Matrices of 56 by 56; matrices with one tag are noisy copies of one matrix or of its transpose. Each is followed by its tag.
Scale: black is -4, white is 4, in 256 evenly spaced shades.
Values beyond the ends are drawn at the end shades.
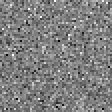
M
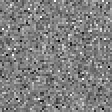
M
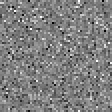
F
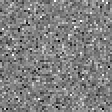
M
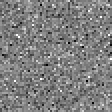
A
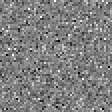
M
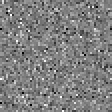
F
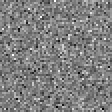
M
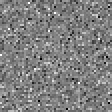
M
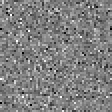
F
